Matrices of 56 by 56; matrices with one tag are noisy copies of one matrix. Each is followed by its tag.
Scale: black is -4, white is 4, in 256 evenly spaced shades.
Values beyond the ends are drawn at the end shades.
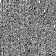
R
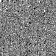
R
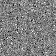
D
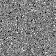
D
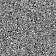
D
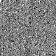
R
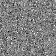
D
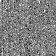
R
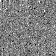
R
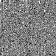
R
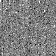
R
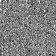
R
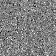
D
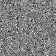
D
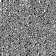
R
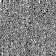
R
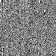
R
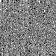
R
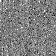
R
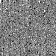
R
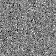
D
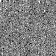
R
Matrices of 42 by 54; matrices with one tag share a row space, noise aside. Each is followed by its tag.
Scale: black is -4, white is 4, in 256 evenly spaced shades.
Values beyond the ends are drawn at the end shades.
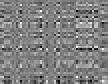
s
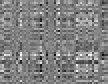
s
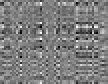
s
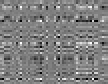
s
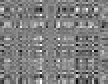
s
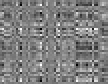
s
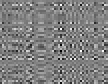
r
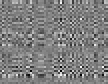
r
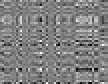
s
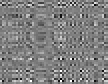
r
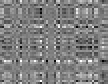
s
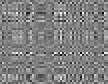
r
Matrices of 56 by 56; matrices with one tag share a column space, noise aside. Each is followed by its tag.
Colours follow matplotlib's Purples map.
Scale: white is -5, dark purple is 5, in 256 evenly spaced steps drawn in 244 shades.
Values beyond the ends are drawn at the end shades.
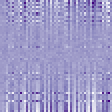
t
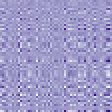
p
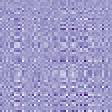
p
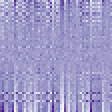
t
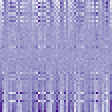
t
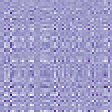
p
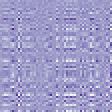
p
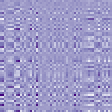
p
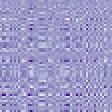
p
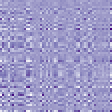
p
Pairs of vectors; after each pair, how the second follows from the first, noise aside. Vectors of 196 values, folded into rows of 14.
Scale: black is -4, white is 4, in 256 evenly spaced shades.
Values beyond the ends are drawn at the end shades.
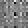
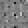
partly zeroed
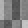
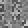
sign-scrambled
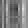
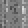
partly zeroed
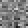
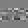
partly zeroed
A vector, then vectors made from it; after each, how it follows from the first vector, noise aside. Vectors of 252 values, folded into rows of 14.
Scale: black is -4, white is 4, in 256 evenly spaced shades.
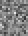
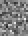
wrapped around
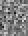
negated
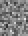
wrapped around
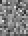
wrapped around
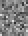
wrapped around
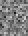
negated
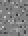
partly zeroed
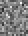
wrapped around
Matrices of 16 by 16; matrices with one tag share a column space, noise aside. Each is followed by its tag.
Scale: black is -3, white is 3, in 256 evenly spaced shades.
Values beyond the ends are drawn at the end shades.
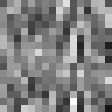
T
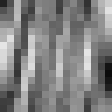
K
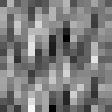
T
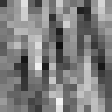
K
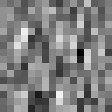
T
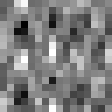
T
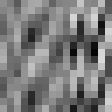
T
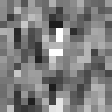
T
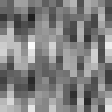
T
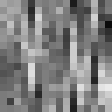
K
